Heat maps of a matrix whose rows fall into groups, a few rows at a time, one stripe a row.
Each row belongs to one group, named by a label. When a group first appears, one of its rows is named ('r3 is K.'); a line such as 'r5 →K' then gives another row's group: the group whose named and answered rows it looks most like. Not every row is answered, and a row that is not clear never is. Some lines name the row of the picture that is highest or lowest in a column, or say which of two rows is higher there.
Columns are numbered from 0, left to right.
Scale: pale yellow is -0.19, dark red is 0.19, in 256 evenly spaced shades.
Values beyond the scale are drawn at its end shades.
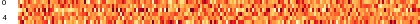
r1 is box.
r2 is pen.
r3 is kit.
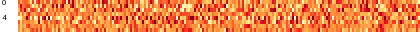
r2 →box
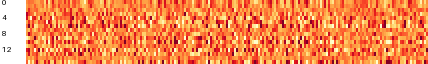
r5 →box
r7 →kit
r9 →pen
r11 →pen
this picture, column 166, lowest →12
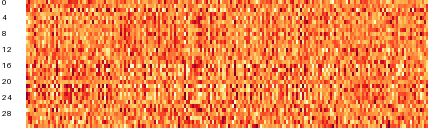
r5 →kit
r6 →pen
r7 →box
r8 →pen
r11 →pen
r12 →kit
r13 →kit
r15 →pen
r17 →kit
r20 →pen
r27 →pen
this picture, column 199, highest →5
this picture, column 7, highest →2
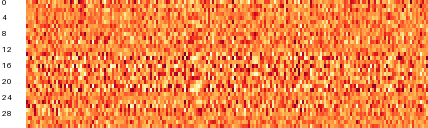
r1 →box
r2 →kit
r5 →kit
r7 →pen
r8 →box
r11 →pen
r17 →kit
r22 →kit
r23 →pen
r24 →box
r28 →pen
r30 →kit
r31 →kit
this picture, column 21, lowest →14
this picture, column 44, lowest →16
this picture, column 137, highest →27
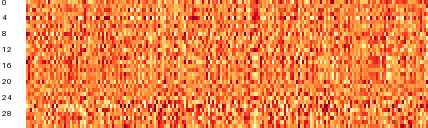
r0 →box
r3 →box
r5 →box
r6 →pen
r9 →pen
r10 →box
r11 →pen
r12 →box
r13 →pen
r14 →box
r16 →box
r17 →box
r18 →box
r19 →box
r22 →pen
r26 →pen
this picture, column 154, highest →4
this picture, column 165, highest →25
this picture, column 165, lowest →4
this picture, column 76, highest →27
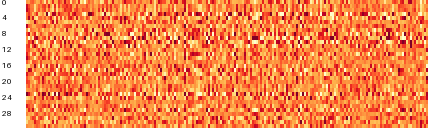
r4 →box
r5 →pen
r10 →box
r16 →pen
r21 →kit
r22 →kit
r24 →pen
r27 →box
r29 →box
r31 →box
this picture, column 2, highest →17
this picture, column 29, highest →9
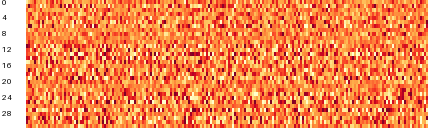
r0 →pen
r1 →kit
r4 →box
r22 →box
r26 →box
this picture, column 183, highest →15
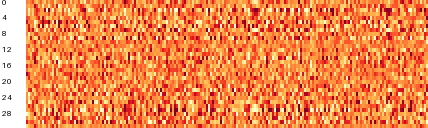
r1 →pen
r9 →kit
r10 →pen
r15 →pen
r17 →kit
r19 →box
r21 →pen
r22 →kit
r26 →box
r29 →kit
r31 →pen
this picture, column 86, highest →28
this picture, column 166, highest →25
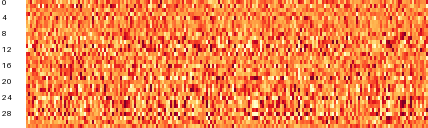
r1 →pen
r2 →kit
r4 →kit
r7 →pen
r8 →box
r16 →kit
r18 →kit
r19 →box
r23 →box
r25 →box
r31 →kit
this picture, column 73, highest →22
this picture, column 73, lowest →24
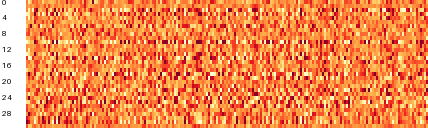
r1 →box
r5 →pen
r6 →kit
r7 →box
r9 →pen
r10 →pen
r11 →box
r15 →pen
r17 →pen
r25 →pen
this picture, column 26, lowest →21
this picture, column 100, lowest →2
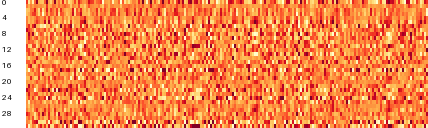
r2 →pen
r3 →pen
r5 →box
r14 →kit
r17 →kit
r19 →kit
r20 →box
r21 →box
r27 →box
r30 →kit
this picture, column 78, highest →0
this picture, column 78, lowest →24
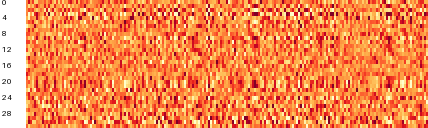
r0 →box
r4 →kit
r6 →pen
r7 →box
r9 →box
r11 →box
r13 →pen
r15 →box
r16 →pen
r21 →box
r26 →pen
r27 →box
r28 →pen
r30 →kit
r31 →box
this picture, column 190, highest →3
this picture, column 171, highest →4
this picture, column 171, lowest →10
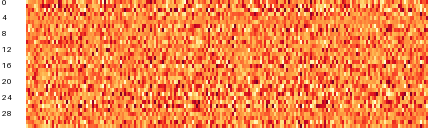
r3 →box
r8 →box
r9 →kit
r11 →kit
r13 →kit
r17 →kit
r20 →box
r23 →box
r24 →kit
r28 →kit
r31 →pen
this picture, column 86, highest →25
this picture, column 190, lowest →23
